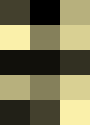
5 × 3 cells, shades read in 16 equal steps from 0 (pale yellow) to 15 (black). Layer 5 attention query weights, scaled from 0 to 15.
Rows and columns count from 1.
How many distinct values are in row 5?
3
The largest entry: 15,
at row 1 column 2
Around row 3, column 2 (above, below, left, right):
7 7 14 12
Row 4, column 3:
2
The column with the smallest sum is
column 3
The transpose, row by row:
11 0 14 4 13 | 15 7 14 7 11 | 4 2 12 2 0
